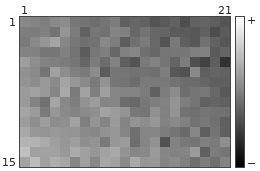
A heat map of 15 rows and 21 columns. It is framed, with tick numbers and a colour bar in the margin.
The ninth with the lowest average is the top right. No row or column stands out. There is an overall slope up to the bottom left. The ninth with the highest average is the bottom left. Neither half mirrors the other. There are no regular stripes. The values follow a bell shape.
